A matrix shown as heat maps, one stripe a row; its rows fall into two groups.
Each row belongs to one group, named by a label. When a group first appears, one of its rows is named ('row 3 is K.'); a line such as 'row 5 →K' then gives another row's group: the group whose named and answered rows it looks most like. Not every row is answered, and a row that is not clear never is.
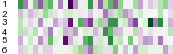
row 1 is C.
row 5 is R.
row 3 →C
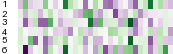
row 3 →R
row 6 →R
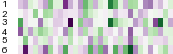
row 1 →R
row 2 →C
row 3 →C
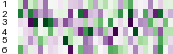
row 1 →R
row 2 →C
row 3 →C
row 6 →C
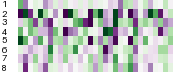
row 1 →R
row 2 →C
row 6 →R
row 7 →R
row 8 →R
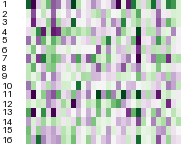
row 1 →R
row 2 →R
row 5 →C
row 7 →C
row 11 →R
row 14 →C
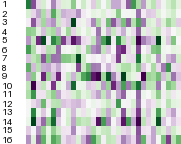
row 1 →R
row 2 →C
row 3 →R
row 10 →R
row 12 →C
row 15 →C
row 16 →C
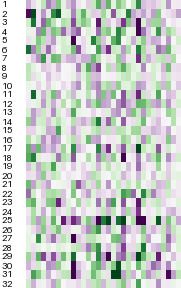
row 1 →R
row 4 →C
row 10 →C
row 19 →C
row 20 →C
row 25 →C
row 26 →C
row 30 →R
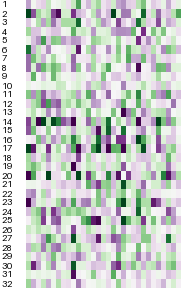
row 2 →R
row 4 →R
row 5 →C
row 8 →C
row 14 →C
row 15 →C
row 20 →C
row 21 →C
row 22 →R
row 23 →R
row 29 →C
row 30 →R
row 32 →C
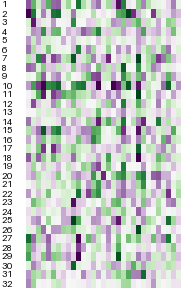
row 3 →R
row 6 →C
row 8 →R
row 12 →R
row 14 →C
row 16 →C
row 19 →C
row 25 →R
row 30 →R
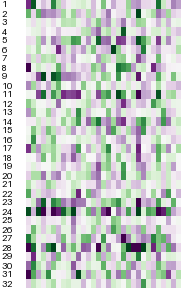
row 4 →C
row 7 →C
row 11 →C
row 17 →C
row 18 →C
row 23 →C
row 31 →C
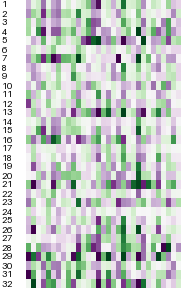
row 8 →R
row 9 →R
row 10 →C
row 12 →C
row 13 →C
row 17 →C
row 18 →C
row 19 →R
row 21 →R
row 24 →R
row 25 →C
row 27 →C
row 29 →C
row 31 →C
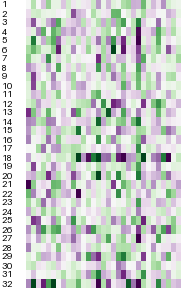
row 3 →R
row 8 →R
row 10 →R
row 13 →C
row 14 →R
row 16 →R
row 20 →R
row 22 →C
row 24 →C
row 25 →R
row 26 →C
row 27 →C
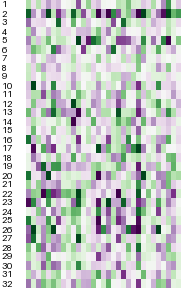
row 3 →R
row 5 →C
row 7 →R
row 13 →C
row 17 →R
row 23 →C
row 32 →C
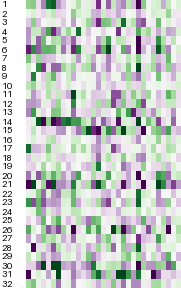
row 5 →C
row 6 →C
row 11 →R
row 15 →C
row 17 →R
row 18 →C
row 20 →C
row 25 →C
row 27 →C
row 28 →R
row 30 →C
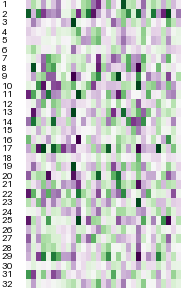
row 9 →R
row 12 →C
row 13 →R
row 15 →C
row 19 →R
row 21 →C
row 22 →C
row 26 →C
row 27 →C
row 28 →C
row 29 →C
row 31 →R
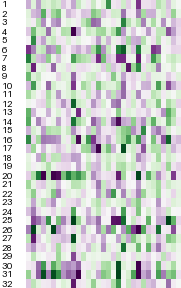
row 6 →R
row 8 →R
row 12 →R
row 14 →R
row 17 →C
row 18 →C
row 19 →C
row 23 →R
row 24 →R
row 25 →R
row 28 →R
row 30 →C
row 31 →C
